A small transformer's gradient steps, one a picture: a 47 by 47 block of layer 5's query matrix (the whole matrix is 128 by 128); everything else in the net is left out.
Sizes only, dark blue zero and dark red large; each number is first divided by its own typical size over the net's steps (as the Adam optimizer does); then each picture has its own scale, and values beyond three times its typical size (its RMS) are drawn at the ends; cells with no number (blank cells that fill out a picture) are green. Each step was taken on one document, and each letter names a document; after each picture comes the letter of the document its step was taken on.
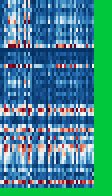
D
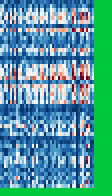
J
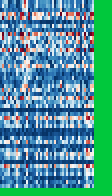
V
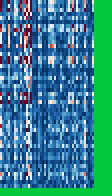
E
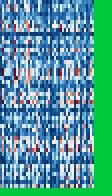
V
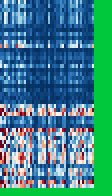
D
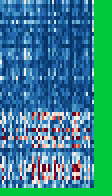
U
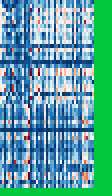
J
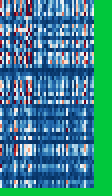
E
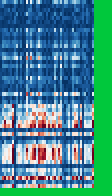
J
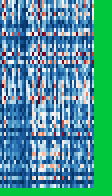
J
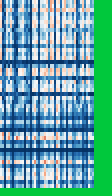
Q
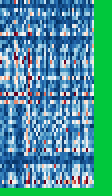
U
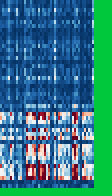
U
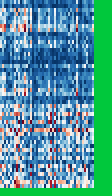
D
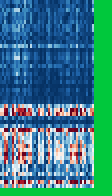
D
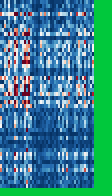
E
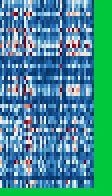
E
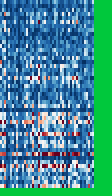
U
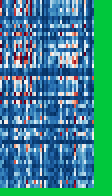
E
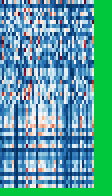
J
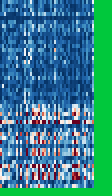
U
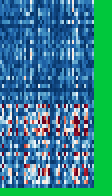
U
